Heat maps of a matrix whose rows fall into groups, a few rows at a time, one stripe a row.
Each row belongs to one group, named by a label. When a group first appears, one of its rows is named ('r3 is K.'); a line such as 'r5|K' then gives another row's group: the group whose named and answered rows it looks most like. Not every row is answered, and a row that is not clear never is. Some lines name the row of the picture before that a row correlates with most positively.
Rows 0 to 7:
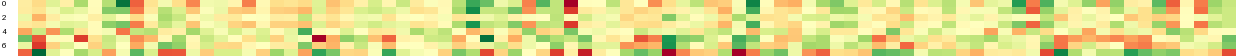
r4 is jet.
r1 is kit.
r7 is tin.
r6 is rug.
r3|kit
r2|rug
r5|rug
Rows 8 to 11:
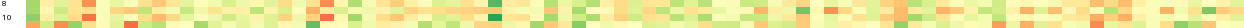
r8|rug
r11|jet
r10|rug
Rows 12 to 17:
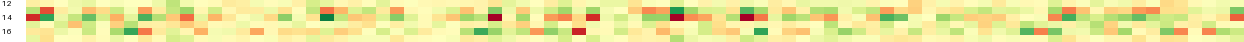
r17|rug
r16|kit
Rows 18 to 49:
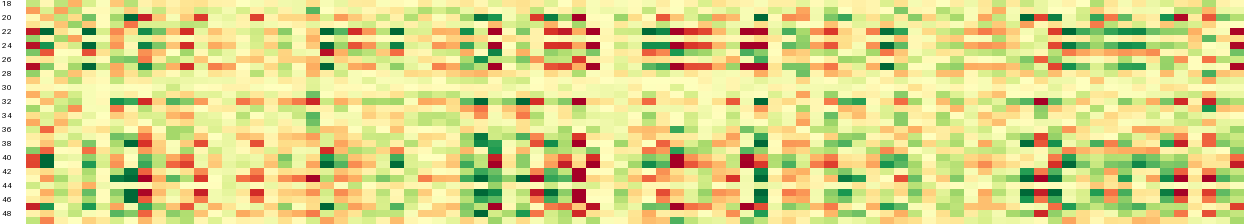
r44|rug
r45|kit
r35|jet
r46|kit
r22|tin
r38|kit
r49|rug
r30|rug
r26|kit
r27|tin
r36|rug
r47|tin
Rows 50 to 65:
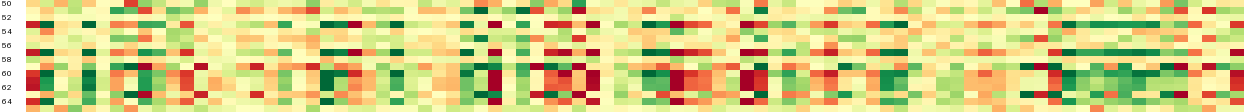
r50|jet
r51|kit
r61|tin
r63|kit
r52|rug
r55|kit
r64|tin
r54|rug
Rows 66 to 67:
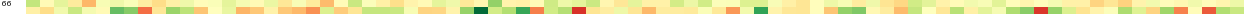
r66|rug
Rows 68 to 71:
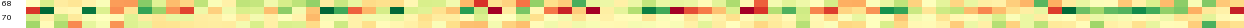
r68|jet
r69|tin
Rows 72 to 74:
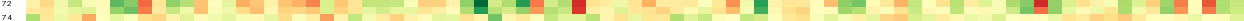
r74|rug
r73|kit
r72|kit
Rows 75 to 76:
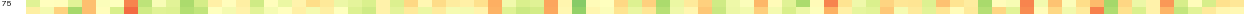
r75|jet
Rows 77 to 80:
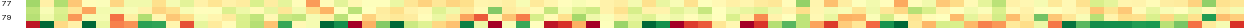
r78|rug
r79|jet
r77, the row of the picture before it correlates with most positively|75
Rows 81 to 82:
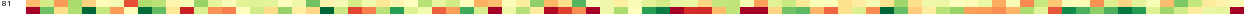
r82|tin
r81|jet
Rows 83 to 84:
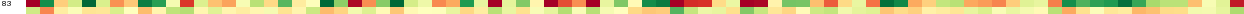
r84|rug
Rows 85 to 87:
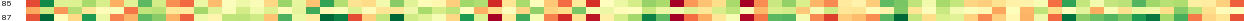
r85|tin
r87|tin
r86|jet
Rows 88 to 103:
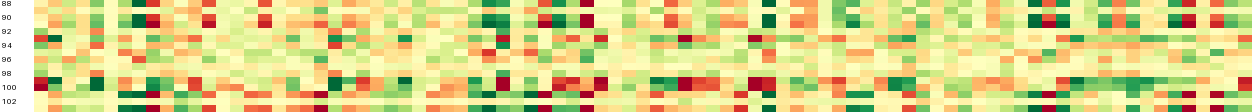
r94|rug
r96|jet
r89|jet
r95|jet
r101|kit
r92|rug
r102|rug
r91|kit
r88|kit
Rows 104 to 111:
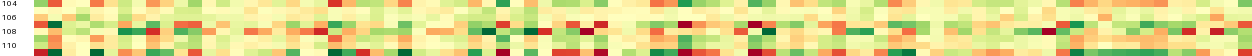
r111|tin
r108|kit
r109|rug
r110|rug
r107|tin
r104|rug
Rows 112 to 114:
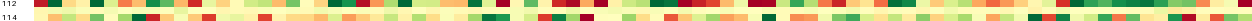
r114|kit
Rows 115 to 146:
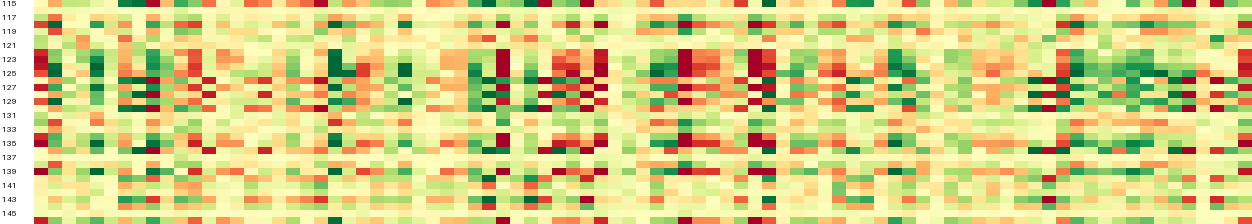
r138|rug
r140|kit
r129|tin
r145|rug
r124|tin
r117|rug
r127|tin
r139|tin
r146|tin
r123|tin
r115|kit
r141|jet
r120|jet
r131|rug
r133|rug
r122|tin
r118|tin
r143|kit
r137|rug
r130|kit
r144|jet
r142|jet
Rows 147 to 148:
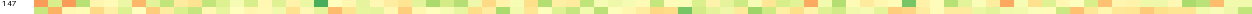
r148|rug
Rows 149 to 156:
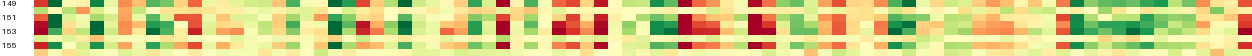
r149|tin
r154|rug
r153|tin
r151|tin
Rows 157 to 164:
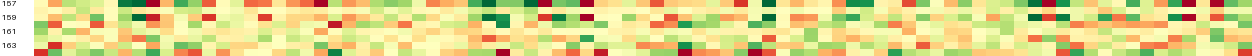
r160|rug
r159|kit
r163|rug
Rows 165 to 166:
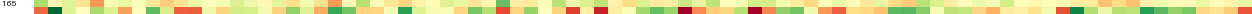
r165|rug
